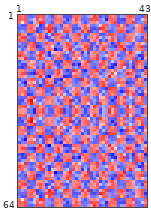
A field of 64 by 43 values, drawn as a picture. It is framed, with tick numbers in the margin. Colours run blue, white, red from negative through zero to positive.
Average level on the scale: 50%. Odd rows or columns: none. Histogram: two levels. Grain: checkered. Slope: none. Mirror symmetry: top to bottom.
